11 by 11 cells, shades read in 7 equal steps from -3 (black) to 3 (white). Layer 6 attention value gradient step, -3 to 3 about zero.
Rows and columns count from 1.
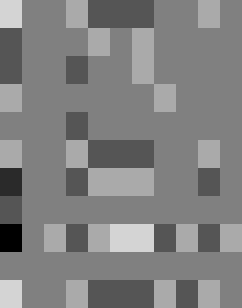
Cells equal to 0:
75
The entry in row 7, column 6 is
1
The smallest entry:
-3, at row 9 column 1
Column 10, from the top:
1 0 0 0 0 1 -1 0 -1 0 1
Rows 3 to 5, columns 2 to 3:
0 0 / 0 0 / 0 0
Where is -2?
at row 7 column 1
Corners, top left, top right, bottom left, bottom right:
2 0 2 0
